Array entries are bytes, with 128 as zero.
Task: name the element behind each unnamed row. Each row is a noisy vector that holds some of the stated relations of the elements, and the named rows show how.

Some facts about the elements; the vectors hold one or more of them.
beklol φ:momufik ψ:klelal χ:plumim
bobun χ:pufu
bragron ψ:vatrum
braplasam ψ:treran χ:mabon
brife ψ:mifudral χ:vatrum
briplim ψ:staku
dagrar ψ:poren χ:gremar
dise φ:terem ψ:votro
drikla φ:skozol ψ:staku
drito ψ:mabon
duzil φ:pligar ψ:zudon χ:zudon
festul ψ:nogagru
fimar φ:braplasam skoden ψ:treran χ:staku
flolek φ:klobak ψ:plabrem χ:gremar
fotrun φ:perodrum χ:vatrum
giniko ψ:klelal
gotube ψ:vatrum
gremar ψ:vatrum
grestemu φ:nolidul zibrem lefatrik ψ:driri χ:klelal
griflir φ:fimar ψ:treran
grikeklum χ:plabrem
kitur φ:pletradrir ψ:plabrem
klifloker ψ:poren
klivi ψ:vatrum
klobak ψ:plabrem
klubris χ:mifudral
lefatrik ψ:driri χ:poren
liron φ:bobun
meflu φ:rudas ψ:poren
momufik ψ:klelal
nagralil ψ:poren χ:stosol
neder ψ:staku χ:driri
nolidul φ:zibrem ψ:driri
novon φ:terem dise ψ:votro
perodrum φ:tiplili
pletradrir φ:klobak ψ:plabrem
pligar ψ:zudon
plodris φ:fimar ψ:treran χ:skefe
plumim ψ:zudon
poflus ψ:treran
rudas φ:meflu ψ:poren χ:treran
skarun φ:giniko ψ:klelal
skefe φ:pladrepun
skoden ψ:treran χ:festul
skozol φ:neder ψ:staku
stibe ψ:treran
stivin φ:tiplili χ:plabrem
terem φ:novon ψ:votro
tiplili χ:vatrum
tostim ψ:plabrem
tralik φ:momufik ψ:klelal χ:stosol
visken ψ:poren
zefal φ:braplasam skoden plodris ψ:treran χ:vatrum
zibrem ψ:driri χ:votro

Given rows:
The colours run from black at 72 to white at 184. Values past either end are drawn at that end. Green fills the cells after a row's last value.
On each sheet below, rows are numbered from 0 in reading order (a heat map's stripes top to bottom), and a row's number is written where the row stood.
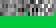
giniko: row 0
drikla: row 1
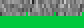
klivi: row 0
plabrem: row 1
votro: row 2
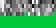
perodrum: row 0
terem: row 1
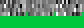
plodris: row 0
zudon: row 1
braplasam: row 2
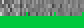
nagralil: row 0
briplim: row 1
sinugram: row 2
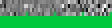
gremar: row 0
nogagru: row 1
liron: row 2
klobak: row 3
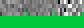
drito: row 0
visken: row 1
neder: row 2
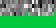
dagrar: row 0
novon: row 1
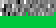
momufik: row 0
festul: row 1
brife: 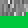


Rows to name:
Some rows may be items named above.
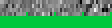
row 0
poren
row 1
zudon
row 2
mabon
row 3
pligar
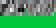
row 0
pligar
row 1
klubris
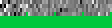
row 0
flolek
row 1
nagralil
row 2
pufu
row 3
brife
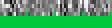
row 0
stivin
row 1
zudon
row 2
tralik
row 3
perodrum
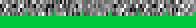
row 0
kitur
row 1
nolidul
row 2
plodris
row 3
zudon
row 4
duzil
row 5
kitur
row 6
skozol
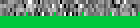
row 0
pladrepun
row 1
fotrun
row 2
zefal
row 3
nagralil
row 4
lefatrik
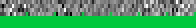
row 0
duzil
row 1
driri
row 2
meflu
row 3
klelal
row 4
klubris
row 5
bobun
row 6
skozol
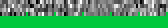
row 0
rudas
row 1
grestemu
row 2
beklol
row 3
plabrem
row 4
skefe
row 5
zibrem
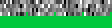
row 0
skoden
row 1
skozol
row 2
fimar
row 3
momufik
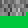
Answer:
stosol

